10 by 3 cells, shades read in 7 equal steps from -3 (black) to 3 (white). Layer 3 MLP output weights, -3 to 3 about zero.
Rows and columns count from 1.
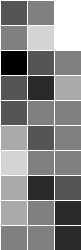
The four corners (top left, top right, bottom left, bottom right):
-1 3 0 -2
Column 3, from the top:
3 3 0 1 0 0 0 -1 -2 -2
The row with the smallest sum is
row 3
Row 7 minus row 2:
2 -2 -3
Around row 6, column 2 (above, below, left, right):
0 0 1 0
